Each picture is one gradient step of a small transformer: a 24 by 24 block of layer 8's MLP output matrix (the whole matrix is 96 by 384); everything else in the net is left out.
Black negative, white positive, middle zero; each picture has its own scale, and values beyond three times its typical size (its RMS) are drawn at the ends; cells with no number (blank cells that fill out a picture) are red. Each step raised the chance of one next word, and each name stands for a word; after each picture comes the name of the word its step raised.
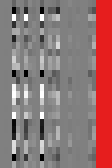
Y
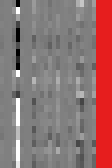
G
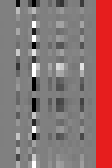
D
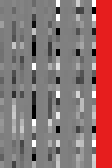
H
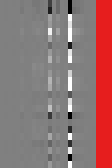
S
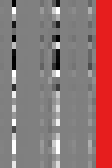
G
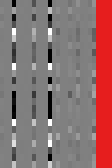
H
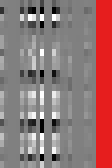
Y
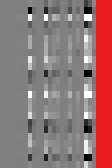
Y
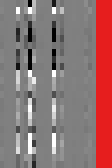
G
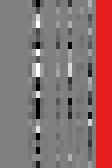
D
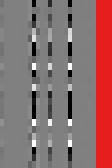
H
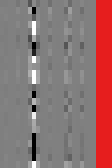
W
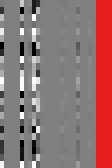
W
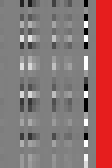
D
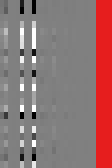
S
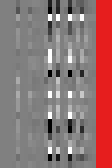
Y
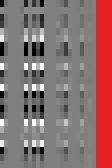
H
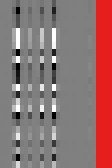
S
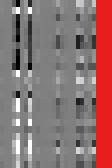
G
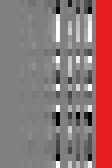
S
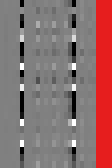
H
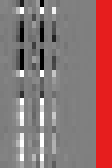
G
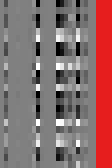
H
